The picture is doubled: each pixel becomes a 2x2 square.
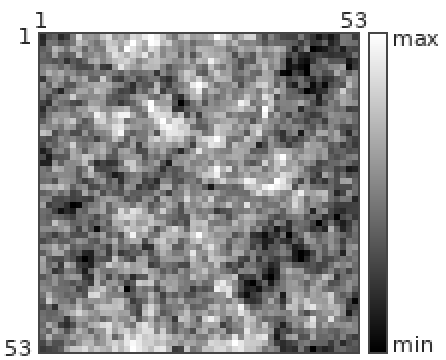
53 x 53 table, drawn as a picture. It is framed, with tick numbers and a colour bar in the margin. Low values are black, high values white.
Odd rows or columns: none. Grain: blotchy. Average level on the scale: 50%. Stripes: none. Mirror symmetry: none.
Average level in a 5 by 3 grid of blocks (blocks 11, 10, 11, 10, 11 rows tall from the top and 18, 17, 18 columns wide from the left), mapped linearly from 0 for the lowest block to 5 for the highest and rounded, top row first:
3 4 0
3 5 2
2 3 2
2 4 0
4 4 2
